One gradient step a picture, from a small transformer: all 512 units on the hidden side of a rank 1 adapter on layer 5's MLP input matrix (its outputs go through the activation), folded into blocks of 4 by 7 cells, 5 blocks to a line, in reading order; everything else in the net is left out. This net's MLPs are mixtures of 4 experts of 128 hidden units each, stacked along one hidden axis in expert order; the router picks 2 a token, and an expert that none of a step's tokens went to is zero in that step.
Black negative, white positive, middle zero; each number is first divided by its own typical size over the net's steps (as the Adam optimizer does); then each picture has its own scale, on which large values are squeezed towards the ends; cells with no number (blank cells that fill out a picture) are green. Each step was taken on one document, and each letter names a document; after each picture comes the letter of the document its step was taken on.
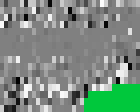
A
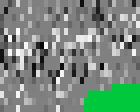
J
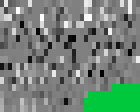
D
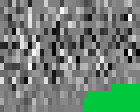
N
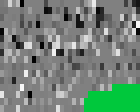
J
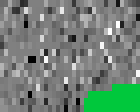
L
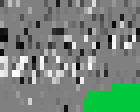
J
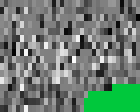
N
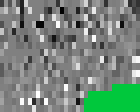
L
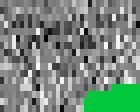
N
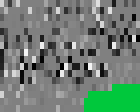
J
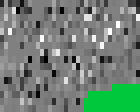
L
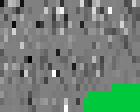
D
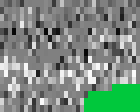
N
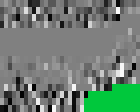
A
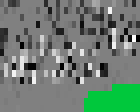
J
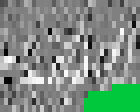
N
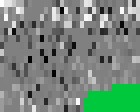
D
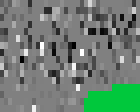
J
